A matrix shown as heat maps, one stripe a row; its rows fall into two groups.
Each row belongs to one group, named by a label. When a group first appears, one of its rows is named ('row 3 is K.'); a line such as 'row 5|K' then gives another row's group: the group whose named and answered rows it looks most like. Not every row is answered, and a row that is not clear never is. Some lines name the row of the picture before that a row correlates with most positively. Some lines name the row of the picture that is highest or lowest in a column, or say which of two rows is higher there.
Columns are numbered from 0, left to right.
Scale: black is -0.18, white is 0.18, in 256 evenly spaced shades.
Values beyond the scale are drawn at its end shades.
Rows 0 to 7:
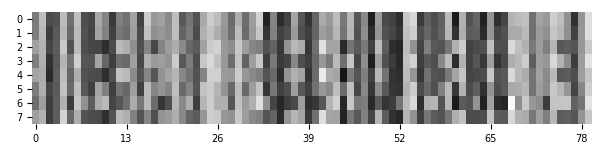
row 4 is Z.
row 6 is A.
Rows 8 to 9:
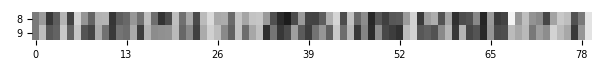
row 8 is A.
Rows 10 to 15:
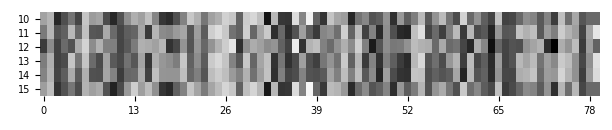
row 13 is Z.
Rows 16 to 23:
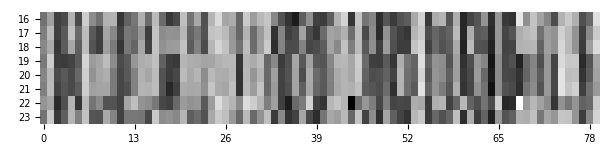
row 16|A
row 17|Z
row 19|A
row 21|A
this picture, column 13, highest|22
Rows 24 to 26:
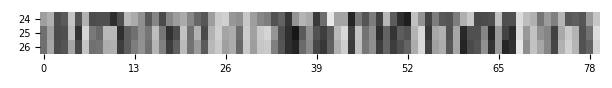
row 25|A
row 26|A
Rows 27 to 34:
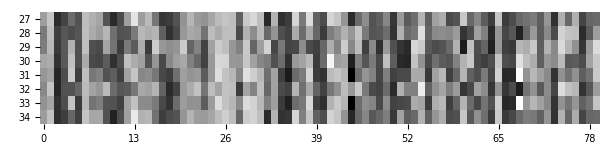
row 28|A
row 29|Z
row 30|Z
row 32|A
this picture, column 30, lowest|29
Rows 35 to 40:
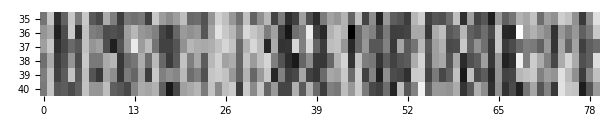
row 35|Z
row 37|A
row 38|A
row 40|A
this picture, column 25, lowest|40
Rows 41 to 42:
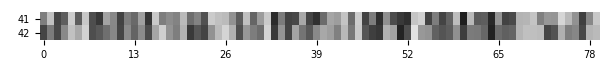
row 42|Z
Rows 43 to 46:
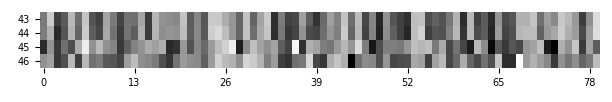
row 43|Z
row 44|Z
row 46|A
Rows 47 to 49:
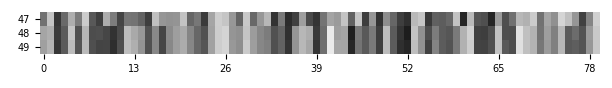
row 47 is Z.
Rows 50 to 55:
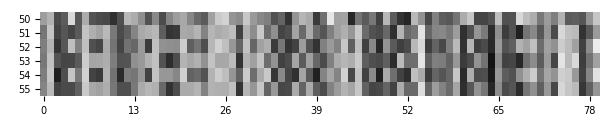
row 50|Z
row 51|A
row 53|A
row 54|Z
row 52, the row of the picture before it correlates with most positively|47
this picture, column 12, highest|50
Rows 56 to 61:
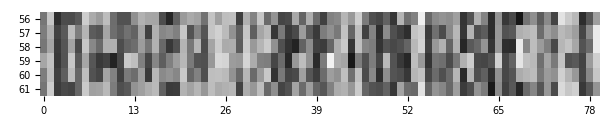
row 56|A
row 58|A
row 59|Z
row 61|A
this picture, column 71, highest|58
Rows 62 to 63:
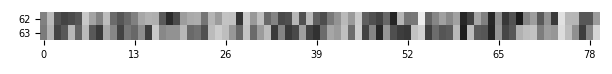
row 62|A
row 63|Z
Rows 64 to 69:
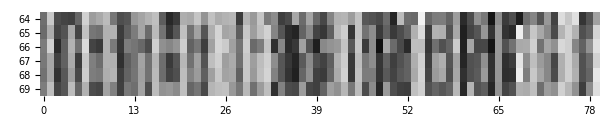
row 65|A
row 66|Z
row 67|A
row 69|Z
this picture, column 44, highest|64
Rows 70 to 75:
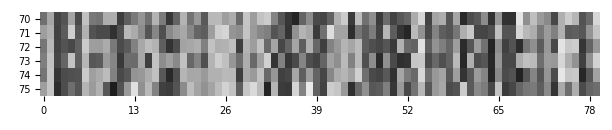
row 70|A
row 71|Z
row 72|A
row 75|A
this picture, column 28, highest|71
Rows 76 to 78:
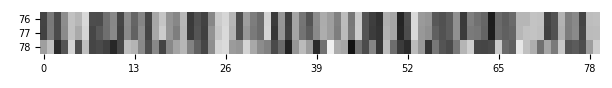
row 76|Z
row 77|Z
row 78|Z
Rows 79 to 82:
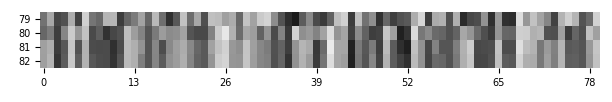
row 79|A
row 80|Z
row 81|Z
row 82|Z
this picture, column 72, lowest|80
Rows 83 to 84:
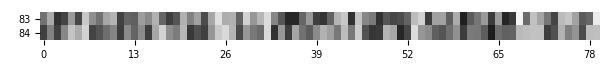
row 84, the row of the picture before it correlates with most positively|80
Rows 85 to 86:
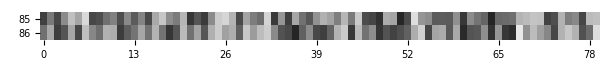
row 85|Z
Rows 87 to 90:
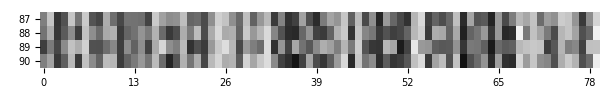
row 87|Z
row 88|A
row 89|Z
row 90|A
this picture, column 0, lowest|89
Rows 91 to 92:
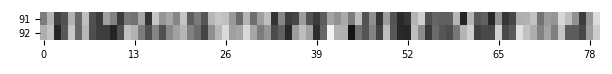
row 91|Z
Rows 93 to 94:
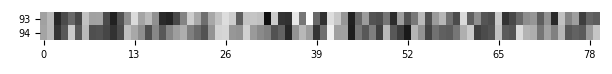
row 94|Z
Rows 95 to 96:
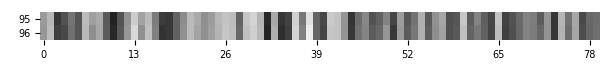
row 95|A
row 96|A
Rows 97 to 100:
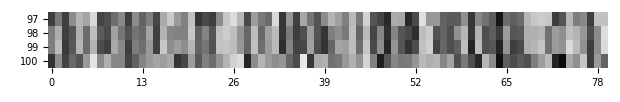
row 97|Z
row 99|Z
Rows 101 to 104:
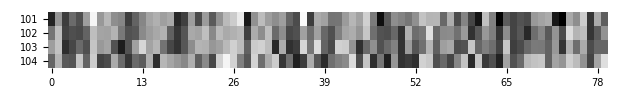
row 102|A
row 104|Z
